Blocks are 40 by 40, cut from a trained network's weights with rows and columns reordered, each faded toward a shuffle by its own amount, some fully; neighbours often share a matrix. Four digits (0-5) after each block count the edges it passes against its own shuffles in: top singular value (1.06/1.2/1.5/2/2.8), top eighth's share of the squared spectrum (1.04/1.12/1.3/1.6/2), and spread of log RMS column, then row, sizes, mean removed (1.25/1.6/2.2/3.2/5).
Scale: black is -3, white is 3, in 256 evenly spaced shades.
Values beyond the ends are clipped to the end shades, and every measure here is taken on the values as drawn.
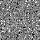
1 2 1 0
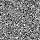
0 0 0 0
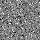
0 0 0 0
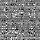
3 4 3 2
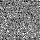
0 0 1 0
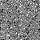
0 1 0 0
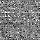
2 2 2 1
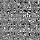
2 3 3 1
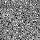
0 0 0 0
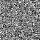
1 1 0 0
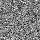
1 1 0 0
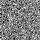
0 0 0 0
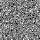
2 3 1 1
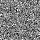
0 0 0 0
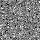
0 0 0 0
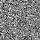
0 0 1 0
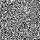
2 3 2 0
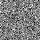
0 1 0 0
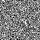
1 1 0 0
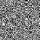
3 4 2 1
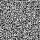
1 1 0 0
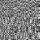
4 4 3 0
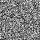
1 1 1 0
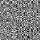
3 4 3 2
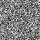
1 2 0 0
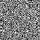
2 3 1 0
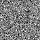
1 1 0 0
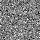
1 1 0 0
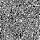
1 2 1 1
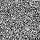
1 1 0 0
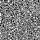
2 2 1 0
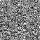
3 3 1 1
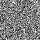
1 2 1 0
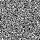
1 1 0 0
